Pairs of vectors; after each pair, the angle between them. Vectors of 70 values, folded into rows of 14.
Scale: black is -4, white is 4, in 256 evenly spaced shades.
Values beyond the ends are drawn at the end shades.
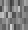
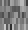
partly opposed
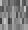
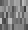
nearly opposite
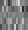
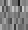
nearly opposite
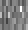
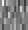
partly aligned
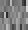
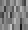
partly aligned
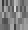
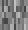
nearly parallel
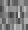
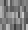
nearly opposite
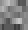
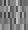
orthogonal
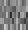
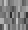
nearly parallel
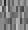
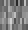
partly opposed
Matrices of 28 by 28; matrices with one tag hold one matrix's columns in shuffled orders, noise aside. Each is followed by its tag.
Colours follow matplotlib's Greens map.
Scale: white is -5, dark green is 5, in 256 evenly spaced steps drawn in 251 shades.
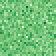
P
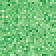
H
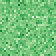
H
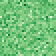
H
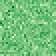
P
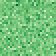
H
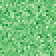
P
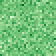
H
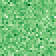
H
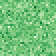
P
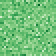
H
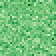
H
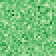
P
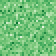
P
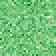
H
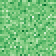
H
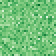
H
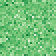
H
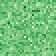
P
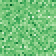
H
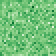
P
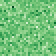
P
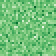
P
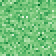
H
